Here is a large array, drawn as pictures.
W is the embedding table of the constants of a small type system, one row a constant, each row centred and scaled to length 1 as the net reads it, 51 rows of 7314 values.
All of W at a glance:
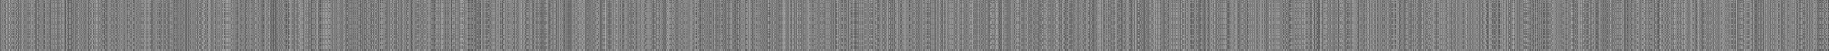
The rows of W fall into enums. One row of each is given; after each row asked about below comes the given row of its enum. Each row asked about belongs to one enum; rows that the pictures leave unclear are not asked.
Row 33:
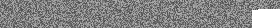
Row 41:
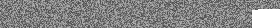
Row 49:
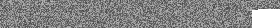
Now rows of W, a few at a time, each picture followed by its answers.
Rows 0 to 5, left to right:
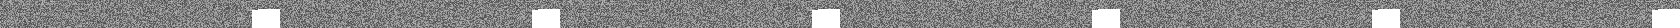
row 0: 49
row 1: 41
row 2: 49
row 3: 33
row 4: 41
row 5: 41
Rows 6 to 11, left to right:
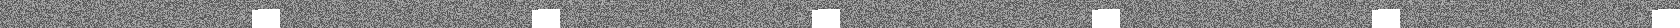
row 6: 41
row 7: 33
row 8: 49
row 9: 41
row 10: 33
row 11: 49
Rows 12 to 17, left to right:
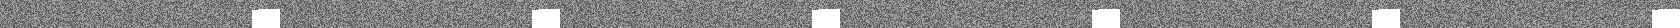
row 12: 33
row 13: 33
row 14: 33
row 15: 41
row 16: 33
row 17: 41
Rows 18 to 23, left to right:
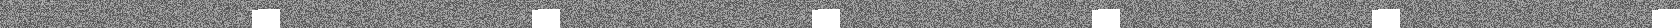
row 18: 49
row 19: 41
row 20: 41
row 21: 33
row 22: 33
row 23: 33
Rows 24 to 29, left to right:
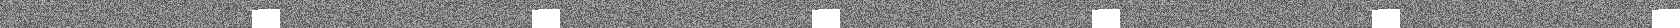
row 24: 49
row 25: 41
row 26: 41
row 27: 41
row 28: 49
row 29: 33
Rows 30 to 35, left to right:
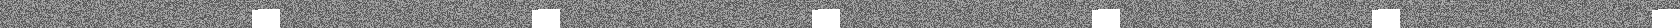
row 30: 41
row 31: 33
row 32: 41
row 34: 33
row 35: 49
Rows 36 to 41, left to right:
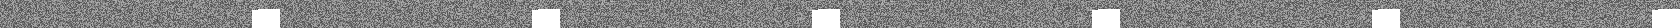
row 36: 33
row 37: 33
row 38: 49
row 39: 49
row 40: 41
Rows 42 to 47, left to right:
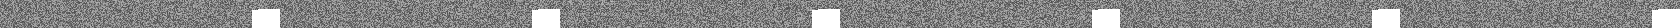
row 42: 33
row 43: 33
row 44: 49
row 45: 41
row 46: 33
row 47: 33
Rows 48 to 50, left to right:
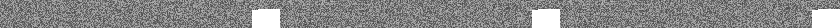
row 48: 33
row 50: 49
